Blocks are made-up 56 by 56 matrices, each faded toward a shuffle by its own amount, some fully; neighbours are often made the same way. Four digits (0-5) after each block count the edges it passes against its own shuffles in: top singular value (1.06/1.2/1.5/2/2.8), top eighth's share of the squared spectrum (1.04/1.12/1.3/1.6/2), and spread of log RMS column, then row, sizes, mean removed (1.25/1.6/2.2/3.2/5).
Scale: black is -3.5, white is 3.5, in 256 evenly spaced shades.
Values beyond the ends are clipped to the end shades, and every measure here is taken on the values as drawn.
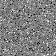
0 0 0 0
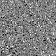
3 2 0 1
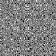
4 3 2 1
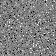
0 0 0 0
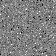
0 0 0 0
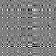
5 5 3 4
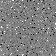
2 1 0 0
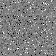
3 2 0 0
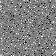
1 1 0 0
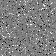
0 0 0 0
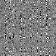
2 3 3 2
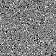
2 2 0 1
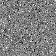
1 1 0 1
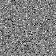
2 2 0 1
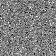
0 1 0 0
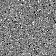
0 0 0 0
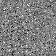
0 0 0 0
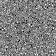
0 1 0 0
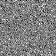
2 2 0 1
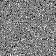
1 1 0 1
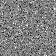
0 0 0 0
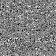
2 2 0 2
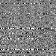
3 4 0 3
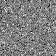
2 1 0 0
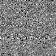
2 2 0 2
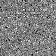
2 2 0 1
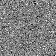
1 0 0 0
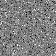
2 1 0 0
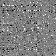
4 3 1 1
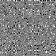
4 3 1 2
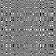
5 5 3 3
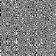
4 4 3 1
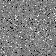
0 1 0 0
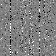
3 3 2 0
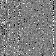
2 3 3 0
